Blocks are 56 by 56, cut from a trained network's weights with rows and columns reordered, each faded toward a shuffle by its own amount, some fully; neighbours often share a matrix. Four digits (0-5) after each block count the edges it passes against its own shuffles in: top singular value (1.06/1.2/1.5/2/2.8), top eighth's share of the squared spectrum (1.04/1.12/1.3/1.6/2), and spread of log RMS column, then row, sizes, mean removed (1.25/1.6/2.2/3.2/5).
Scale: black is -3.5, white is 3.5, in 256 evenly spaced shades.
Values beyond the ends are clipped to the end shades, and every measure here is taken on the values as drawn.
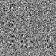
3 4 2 1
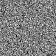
1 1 0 0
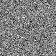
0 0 0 0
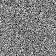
0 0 0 0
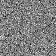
0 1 0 0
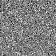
0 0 0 0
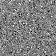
0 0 0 0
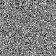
2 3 1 1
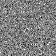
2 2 0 1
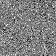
1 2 0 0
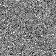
1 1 0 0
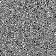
1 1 0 0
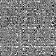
3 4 3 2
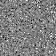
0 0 0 0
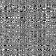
3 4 0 3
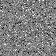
0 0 0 0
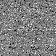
1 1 0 0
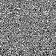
2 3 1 1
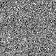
1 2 0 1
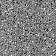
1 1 0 0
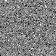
0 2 1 0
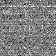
3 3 3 1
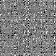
3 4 3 0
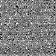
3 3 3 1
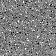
0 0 0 0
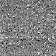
1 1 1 0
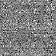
2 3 2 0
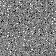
0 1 0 0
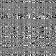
3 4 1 4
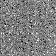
1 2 0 0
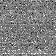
2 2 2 0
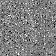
1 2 0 1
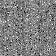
1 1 0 0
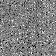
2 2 0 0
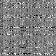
3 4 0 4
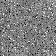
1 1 0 0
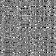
3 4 0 3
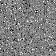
1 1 0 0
